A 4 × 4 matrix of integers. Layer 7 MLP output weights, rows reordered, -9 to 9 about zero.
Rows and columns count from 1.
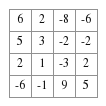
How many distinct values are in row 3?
3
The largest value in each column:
6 3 9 5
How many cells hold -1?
1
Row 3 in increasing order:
-3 1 2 2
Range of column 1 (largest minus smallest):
12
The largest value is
9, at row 4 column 3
